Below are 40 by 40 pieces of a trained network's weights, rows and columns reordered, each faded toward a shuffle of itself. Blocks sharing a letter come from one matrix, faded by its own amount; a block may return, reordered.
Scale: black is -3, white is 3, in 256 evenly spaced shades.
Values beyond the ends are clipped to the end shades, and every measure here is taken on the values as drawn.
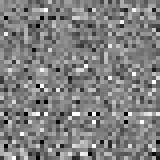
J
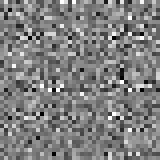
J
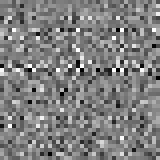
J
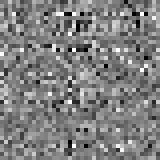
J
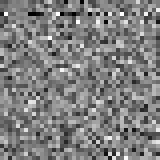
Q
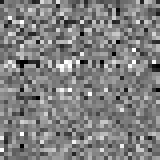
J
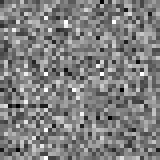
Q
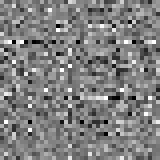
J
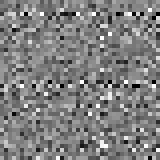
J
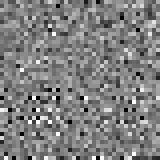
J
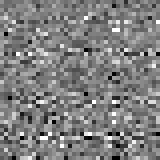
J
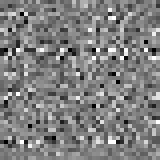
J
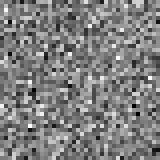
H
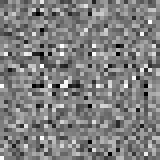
J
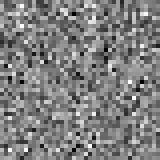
Q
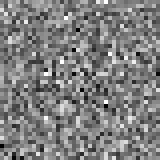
Q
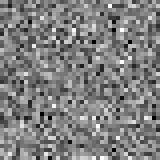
Q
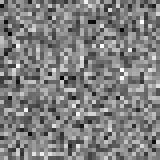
Q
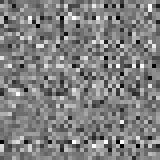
J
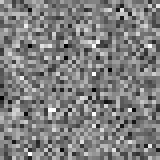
H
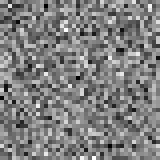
H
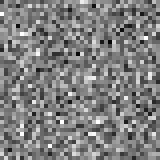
H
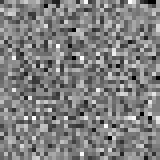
Q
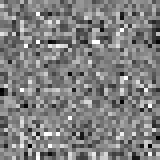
J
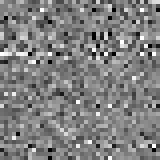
J
